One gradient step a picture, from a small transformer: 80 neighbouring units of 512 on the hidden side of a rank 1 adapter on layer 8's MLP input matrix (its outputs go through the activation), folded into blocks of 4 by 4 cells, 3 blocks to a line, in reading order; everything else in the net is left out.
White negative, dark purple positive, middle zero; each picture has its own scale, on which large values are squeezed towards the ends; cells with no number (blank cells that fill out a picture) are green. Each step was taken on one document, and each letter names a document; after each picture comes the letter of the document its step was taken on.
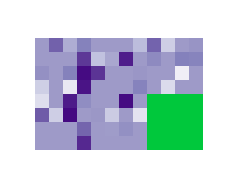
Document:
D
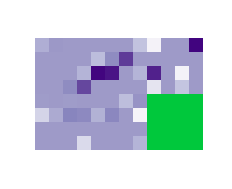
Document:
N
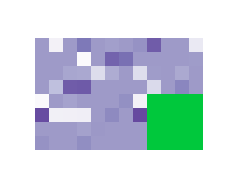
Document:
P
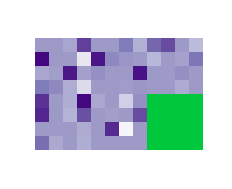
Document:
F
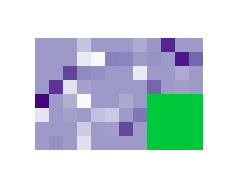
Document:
D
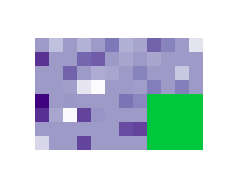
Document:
F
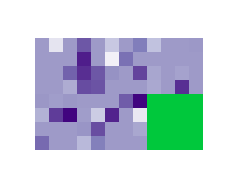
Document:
P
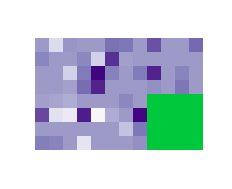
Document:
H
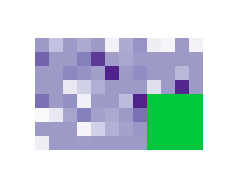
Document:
F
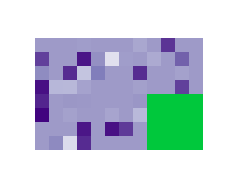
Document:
D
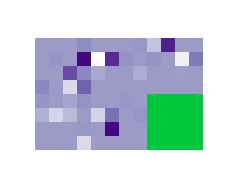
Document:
D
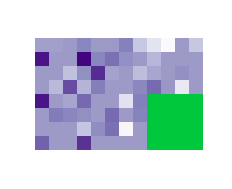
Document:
F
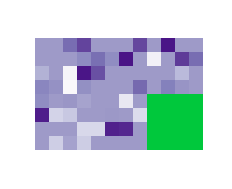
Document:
D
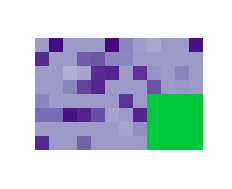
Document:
H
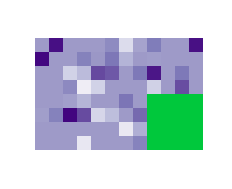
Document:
H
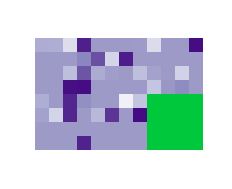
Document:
N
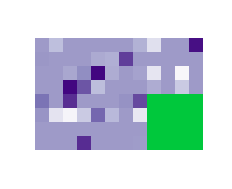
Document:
N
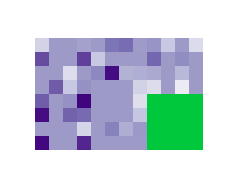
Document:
F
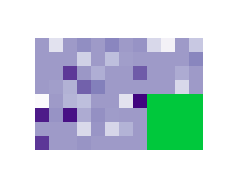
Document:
P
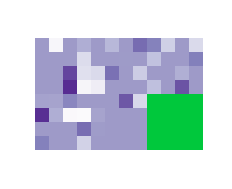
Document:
P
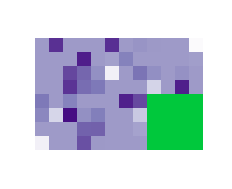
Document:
P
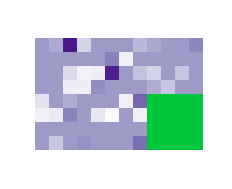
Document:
N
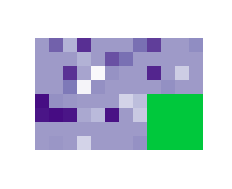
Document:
N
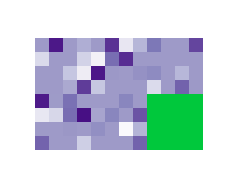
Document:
H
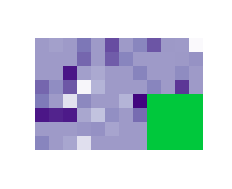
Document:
P
